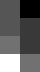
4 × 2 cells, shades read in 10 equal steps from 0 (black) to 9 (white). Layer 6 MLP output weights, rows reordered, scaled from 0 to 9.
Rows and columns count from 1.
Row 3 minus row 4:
-5 -2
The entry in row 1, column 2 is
0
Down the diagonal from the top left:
3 2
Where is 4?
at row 3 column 1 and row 4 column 2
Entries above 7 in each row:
0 0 0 1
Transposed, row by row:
3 3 4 9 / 0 2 2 4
